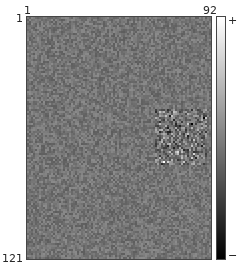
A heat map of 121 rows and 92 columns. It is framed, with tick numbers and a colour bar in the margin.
Roughest part: middle right. Odd patch: rougher, in the middle right. Mirror symmetry: none. Histogram: heavy tails on both sides. Stripes: none.
